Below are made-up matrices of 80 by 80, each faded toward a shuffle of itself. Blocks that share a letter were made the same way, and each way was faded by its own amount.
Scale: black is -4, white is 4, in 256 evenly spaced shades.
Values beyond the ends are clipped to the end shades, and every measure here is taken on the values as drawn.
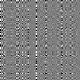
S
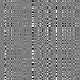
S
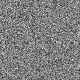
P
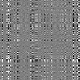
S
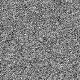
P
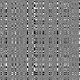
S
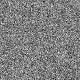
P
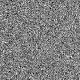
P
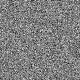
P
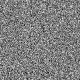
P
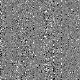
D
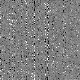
D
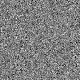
P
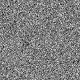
P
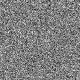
P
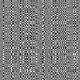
S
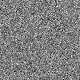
P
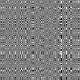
S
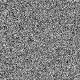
P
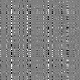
S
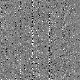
D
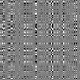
S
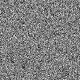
P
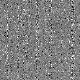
D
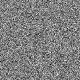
P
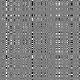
S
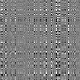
S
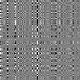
S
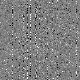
D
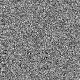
P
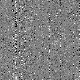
D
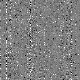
D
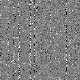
D
